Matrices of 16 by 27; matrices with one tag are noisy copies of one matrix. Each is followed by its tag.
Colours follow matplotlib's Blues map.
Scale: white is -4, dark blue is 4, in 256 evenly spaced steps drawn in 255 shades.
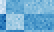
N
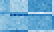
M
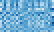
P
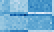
M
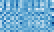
P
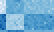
N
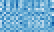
P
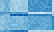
M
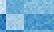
N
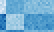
N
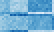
M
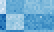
N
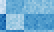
N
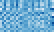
P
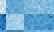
N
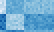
N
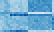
M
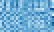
P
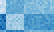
N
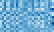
P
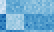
N
